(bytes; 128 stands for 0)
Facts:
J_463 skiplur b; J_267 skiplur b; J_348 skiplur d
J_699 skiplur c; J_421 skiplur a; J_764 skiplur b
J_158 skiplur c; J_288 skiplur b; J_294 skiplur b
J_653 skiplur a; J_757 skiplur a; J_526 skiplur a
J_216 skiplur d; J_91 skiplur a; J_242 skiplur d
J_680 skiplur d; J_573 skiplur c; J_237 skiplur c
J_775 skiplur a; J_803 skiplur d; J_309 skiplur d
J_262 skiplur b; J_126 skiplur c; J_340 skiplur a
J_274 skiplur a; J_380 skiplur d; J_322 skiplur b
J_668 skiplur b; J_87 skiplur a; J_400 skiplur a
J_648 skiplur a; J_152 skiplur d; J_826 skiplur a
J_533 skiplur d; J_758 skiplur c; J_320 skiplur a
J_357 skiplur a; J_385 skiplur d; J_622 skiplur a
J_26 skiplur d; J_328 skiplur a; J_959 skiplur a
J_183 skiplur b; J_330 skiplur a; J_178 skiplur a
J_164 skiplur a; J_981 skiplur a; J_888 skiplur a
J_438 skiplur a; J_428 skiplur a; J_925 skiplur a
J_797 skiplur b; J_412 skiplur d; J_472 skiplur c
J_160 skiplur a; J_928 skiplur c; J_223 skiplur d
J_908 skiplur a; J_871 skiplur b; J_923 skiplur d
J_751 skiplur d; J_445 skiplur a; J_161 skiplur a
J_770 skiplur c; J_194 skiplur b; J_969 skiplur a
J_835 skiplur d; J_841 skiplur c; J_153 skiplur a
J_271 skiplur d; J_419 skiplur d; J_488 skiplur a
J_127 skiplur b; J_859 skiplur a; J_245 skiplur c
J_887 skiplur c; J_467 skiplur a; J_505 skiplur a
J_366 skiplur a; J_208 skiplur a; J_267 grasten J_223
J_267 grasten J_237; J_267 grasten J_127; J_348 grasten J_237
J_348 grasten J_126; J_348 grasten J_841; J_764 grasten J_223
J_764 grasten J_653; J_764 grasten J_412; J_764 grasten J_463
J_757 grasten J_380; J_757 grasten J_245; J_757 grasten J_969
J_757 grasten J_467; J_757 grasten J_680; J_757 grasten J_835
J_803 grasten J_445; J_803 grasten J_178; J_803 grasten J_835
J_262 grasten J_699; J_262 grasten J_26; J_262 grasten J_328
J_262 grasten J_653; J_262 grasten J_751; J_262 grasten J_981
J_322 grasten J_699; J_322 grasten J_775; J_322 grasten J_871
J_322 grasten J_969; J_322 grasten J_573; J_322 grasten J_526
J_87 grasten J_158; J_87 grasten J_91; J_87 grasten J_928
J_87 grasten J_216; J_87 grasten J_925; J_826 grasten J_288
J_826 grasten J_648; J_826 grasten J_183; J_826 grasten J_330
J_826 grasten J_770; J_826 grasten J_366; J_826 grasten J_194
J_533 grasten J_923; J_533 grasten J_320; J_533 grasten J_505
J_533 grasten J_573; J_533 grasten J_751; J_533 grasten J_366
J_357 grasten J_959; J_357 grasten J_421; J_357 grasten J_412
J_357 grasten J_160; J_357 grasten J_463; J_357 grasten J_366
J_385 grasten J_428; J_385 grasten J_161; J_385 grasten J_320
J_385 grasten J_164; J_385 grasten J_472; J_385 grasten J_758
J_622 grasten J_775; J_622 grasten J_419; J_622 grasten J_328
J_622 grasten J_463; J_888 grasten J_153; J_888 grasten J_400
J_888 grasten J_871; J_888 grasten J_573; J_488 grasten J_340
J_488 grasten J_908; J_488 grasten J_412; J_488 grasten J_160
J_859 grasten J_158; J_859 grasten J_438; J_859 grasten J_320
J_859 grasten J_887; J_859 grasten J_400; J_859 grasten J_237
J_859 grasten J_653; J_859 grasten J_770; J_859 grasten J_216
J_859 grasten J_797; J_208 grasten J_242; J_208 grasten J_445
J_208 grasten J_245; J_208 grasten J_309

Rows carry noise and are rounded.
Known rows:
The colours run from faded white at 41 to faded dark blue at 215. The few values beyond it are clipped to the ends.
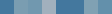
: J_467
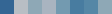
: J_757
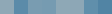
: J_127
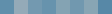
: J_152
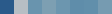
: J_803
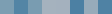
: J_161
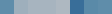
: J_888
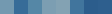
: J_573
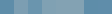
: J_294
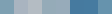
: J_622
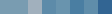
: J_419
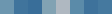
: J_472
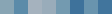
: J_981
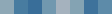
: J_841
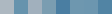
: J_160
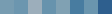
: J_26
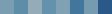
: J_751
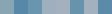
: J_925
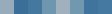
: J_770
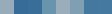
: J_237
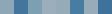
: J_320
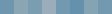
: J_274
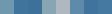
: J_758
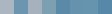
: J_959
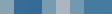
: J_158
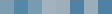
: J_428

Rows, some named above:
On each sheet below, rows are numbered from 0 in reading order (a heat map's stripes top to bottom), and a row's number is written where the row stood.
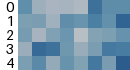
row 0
J_888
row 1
J_419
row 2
J_348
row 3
J_237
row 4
J_751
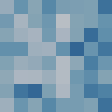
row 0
J_223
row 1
J_348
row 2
J_764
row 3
J_526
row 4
J_267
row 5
J_826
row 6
J_928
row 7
J_223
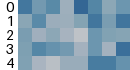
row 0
J_445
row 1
J_505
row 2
J_87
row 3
J_216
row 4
J_622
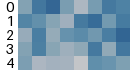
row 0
J_928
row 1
J_969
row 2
J_463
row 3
J_400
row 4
J_859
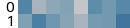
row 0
J_385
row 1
J_797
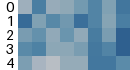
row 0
J_653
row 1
J_835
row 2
J_923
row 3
J_871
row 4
J_622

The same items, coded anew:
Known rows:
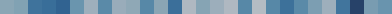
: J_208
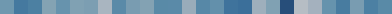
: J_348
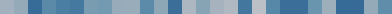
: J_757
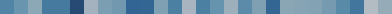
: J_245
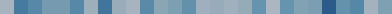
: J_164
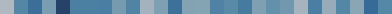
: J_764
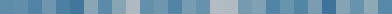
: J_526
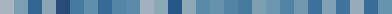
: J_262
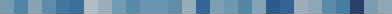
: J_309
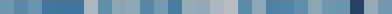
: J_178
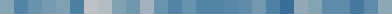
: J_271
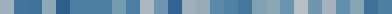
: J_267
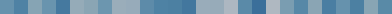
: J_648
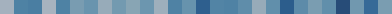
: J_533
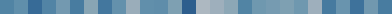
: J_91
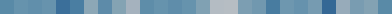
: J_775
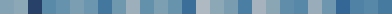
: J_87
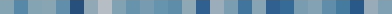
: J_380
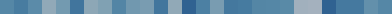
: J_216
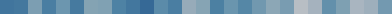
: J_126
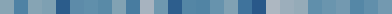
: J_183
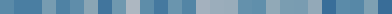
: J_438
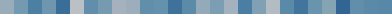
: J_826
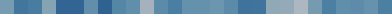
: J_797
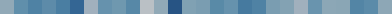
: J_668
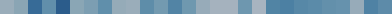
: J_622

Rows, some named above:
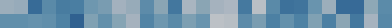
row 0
J_757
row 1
J_969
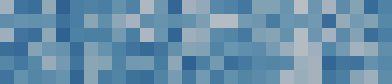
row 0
J_267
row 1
J_775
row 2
J_267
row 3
J_237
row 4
J_216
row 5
J_158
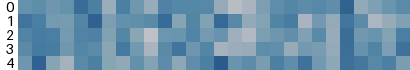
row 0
J_328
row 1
J_573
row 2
J_153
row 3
J_438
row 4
J_923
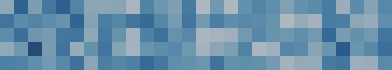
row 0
J_160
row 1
J_158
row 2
J_653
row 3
J_859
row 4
J_887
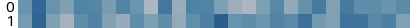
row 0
J_505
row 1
J_923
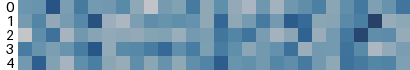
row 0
J_888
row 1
J_835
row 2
J_385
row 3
J_699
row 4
J_923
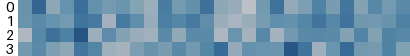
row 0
J_366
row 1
J_981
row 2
J_357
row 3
J_419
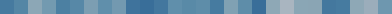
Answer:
J_770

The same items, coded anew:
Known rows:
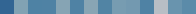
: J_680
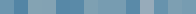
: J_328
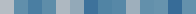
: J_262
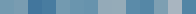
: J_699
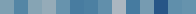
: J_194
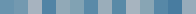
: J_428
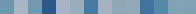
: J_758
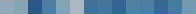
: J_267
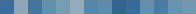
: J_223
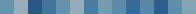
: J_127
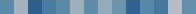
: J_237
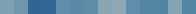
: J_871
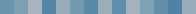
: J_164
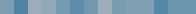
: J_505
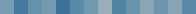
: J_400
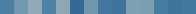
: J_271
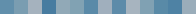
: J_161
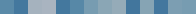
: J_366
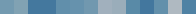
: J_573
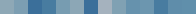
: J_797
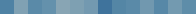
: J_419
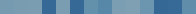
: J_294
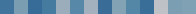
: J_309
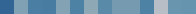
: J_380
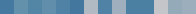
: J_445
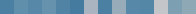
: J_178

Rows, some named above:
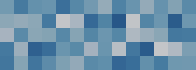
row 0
J_400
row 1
J_385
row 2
J_87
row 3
J_245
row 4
J_223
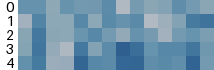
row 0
J_320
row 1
J_87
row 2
J_981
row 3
J_357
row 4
J_488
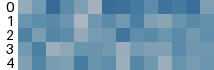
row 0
J_764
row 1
J_26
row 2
J_419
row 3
J_505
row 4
J_438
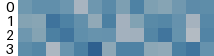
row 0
J_26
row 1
J_887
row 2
J_573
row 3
J_274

